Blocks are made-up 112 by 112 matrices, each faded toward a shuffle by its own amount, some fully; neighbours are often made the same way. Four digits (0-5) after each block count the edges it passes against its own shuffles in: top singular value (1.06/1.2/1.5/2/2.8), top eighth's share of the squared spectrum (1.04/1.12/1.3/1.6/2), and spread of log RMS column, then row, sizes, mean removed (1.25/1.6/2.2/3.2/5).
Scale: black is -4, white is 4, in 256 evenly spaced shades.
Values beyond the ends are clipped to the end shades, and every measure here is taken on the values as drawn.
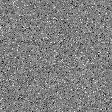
0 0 0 1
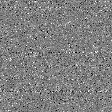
1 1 0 2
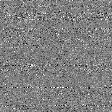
2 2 0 3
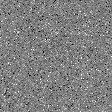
0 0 0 0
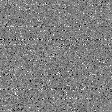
2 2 0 2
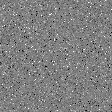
1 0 0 0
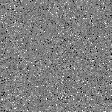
3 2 1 1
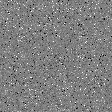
0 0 0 0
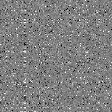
4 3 2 2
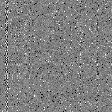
4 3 2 0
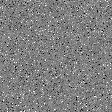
0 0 0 0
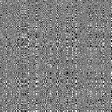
5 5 4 3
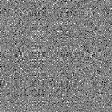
4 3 2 2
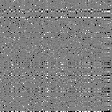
5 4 2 3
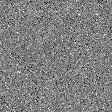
0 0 0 0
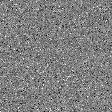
0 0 0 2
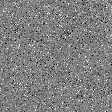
0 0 0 0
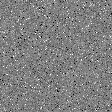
0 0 0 0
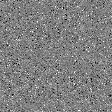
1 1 1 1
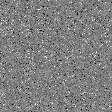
1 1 1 1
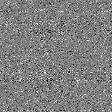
1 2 1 2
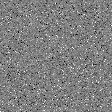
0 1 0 1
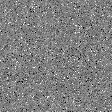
0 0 1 1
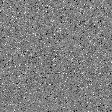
1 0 0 1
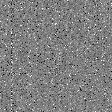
3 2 1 0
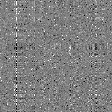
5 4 3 1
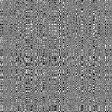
5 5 4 3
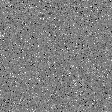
2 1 0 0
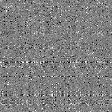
4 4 2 3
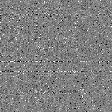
4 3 1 2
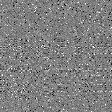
4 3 1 2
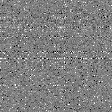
4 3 1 2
